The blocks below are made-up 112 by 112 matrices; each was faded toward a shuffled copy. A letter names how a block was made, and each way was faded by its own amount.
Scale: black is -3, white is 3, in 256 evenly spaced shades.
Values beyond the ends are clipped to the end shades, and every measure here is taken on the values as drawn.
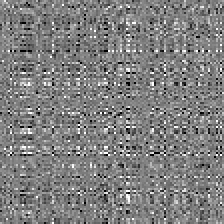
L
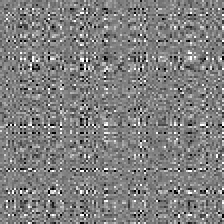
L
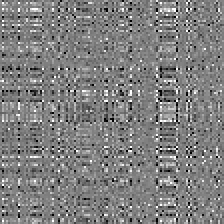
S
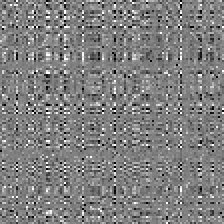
S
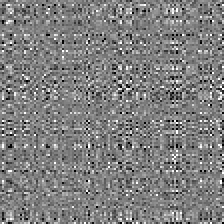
L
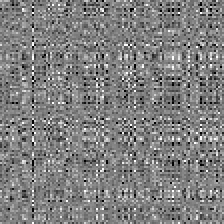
L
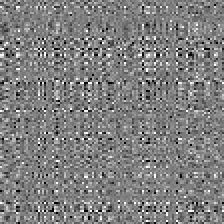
L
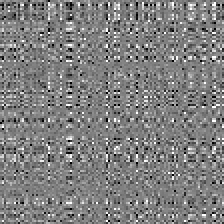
S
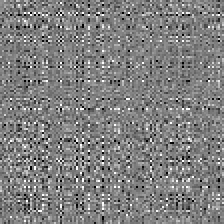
L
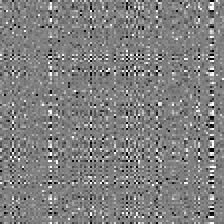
S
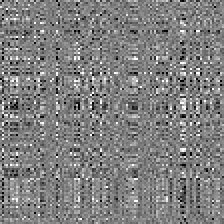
L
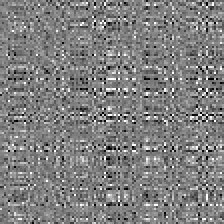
L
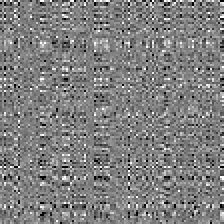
L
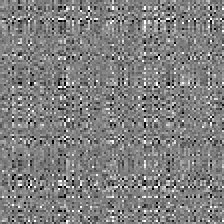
L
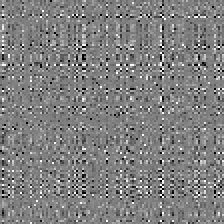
S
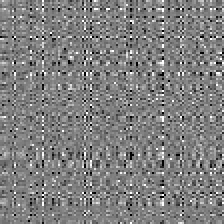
S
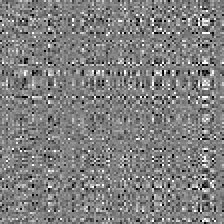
L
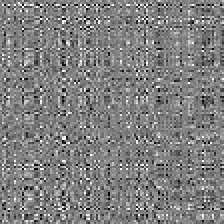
L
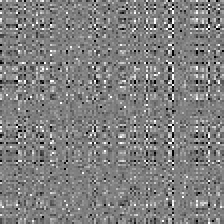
S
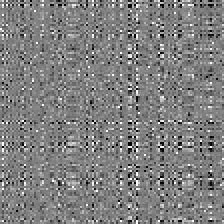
S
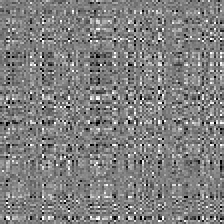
L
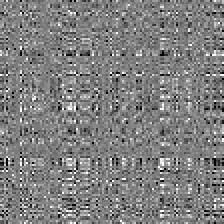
L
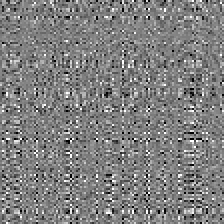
L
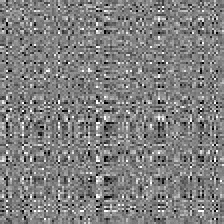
L
